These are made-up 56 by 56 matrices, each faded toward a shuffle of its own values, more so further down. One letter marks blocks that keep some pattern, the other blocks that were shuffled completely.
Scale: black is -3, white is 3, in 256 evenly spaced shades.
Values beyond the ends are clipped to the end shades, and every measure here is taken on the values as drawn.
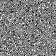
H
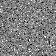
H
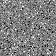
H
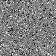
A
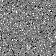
H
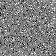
H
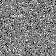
H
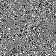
A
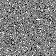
H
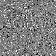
A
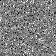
H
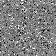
A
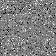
A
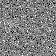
A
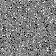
A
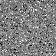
A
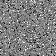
A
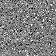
H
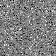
A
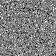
H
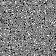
A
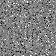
A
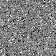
H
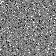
H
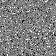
H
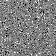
H
